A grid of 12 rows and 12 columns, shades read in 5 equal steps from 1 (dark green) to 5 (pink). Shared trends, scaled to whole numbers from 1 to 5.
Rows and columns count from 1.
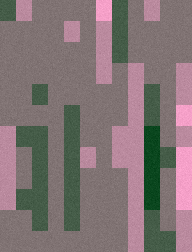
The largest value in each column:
4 4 3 3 4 4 5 4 4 4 3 5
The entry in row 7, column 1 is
4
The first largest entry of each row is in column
7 5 7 7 9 12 1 12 12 12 9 9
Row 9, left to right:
4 3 2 3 2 3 3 3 4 1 3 5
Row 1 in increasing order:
2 2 3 3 3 3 3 3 3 4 4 5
